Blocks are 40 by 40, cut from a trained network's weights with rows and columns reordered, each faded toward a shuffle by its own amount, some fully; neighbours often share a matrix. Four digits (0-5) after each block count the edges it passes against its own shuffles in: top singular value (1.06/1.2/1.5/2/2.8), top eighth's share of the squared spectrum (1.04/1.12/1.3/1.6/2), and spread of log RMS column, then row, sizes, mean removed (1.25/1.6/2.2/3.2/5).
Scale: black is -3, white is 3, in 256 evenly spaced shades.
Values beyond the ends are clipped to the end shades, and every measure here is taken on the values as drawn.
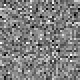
3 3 1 0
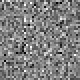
2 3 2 1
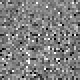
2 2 0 2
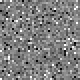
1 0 0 0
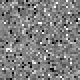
0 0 0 0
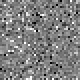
2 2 0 1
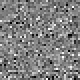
2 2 0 1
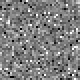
0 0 0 0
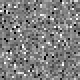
0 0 0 0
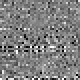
3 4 0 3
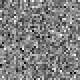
1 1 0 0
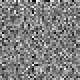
3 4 1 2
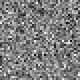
0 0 0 0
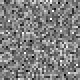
0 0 0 0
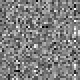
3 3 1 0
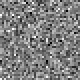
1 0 0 0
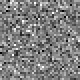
0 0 0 0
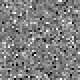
0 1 0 0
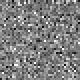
2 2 0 1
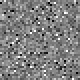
1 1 0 0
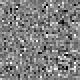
3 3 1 1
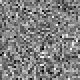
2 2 0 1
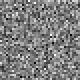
1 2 0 0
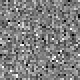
1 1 0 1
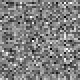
3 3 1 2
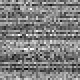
4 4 0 2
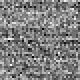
2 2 0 0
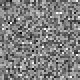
0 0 0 1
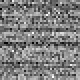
3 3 0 1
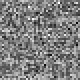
1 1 0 0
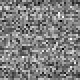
2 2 0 0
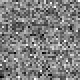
1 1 0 0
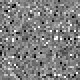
2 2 0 2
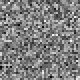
0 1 0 0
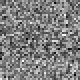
0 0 0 0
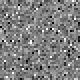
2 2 0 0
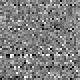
3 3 0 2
